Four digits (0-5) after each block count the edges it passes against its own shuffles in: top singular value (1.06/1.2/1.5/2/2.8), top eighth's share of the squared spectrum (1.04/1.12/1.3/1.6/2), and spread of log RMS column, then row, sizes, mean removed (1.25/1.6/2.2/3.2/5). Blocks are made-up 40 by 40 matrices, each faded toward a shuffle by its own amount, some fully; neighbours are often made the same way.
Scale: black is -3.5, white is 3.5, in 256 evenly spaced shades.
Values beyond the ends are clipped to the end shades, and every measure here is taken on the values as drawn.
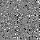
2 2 2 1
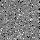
1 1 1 0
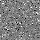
0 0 0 0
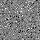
0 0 0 0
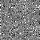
1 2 2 0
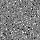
0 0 0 0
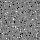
0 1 0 0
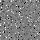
2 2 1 0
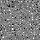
3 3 1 1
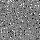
2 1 0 0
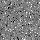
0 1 0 0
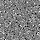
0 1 0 0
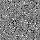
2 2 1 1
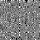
4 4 2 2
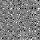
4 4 2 2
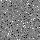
0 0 0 0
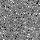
1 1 0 0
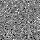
2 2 1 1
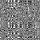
4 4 2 2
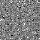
3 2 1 1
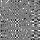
4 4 2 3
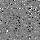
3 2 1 1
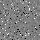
1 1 0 0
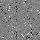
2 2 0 0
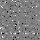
3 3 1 1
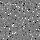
2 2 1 0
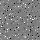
1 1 0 1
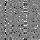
4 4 2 1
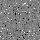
0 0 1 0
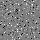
1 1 0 0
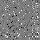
3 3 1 0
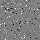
2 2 0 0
